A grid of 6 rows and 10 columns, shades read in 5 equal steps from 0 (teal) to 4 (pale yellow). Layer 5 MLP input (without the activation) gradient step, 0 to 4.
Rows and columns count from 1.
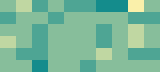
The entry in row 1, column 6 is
1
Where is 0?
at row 1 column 7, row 1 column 8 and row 6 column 3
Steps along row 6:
same down up same down up same same same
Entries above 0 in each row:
8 10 10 10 10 9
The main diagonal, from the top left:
2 2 1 2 2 1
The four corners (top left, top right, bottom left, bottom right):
2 2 2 2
